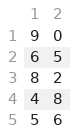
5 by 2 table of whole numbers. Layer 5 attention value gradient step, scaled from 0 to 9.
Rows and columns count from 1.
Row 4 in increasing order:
4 8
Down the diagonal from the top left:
9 5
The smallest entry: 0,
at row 1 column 2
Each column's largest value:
9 8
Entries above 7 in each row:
1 0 1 1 0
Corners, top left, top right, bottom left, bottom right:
9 0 5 6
